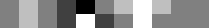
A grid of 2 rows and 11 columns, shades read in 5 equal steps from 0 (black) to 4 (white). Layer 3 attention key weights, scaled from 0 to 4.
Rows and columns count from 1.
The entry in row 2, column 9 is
2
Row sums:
24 25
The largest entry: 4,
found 3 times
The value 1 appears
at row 1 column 4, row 2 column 4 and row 2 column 6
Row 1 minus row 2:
0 0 0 0 -4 1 1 0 1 0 0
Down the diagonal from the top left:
2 3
